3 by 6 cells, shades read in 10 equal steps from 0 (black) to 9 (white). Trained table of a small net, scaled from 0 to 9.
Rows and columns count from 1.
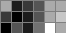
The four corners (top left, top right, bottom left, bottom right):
6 6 0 6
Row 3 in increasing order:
0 1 3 4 6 9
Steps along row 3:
up down up up down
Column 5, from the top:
6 6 9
